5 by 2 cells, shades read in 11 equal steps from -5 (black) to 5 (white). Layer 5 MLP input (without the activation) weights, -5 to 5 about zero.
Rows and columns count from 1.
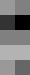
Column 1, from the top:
1 -3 0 2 1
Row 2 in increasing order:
-5 -3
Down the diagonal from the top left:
1 -5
